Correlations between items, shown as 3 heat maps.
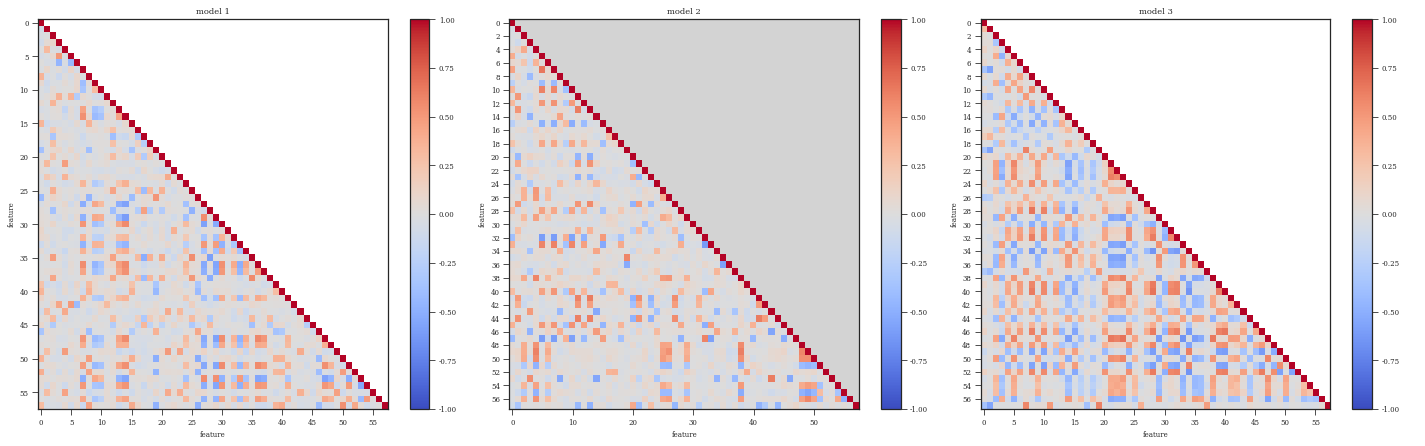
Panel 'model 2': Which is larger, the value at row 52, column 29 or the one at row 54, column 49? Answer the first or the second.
the second
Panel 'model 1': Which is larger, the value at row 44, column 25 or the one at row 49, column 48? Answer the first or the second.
the first
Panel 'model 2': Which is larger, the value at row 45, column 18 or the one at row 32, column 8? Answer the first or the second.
the first
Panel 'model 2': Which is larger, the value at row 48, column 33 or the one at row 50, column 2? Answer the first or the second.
the second
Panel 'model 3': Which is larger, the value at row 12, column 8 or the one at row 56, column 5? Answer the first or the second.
the first
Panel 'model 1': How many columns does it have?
58
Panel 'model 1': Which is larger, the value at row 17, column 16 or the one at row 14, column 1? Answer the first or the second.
the second
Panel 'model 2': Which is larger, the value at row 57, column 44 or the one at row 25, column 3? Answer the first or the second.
the second
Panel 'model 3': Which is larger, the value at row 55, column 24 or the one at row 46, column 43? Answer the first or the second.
the second
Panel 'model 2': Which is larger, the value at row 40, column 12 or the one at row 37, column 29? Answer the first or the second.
the first
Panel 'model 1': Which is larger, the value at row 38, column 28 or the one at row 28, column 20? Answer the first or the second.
the second
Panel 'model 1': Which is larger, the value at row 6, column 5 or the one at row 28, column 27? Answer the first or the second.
the second
